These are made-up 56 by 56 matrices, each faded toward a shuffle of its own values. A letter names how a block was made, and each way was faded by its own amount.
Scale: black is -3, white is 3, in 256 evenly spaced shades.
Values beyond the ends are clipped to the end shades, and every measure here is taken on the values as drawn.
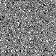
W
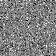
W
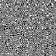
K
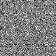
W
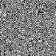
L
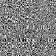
L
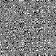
K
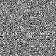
L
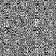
K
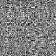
L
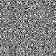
L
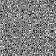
L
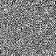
L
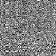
L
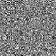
L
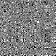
K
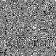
K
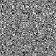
K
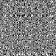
L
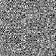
K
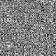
L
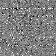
W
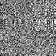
L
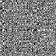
L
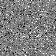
W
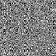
L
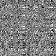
L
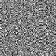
L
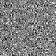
K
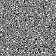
W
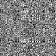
L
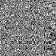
K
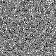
W
